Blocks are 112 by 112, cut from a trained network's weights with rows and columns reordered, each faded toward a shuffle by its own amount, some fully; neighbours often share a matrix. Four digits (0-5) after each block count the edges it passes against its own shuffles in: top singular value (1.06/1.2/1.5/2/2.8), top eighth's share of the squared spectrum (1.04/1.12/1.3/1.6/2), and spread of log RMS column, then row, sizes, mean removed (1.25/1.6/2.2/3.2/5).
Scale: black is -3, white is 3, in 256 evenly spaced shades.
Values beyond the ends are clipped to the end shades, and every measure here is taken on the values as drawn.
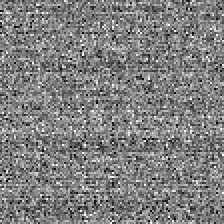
3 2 2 0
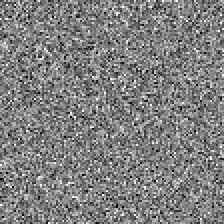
0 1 0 0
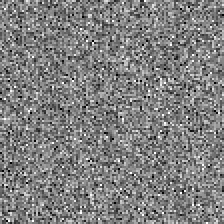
1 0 0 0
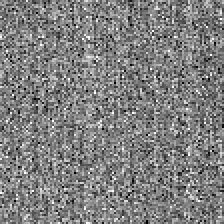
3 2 0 1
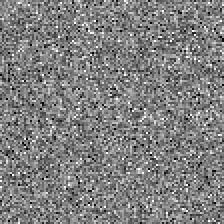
0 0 0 0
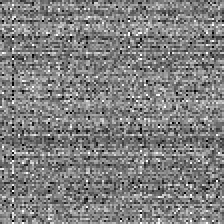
4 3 3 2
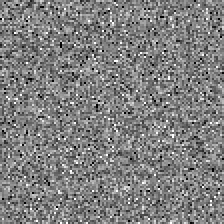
0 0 0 0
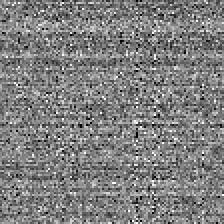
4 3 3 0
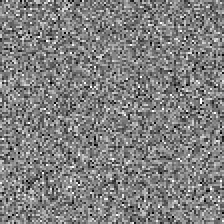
2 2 0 0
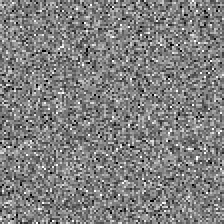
0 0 0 0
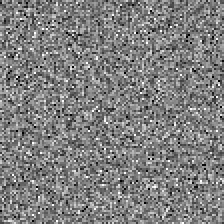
0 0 0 0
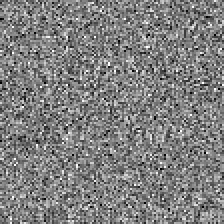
3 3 1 1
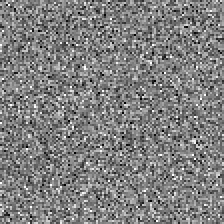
1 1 0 0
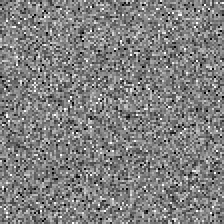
0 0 0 0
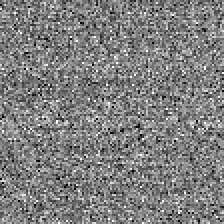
2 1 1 0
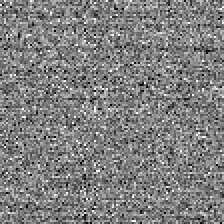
2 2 1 0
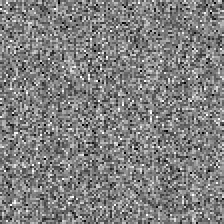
1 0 0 0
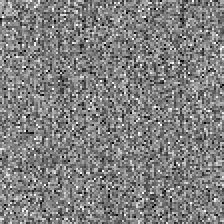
2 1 0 0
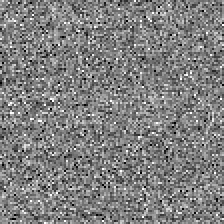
1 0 0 0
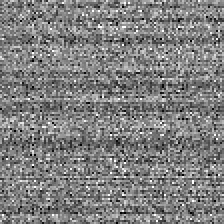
4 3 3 1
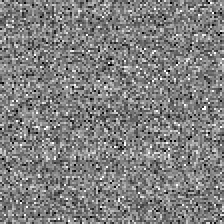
2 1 1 0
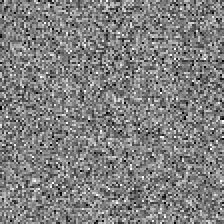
2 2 1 0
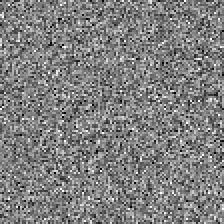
2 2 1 1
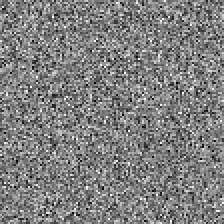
2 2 0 0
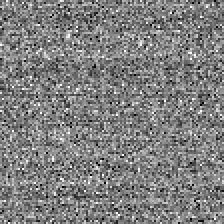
2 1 1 0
